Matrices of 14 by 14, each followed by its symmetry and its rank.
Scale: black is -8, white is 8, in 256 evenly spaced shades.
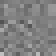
neither, rank three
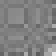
symmetric, rank two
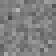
antisymmetric, full rank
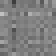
antisymmetric, rank two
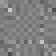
symmetric, rank three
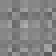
symmetric, rank two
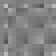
symmetric, rank two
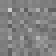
symmetric, rank three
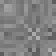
symmetric, rank three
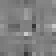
antisymmetric, rank two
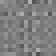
neither, rank three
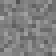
antisymmetric, full rank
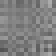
antisymmetric, rank two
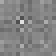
symmetric, rank three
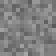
antisymmetric, full rank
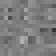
neither, rank three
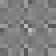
symmetric, rank two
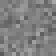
antisymmetric, full rank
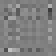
antisymmetric, rank two
